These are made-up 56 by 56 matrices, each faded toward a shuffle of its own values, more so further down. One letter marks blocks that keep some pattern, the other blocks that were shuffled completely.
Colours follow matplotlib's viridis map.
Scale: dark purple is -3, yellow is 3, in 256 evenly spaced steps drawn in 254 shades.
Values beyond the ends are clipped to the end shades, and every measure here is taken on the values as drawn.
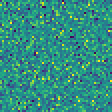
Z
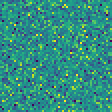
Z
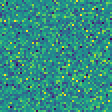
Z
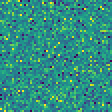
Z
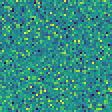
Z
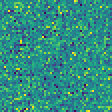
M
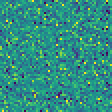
M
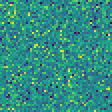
Z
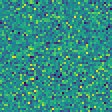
M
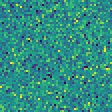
Z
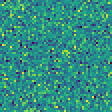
Z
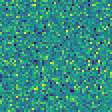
M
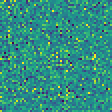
M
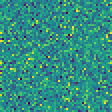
M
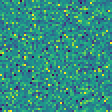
M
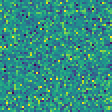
M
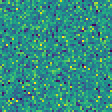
Z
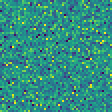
Z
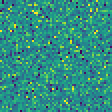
Z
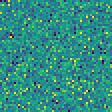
M
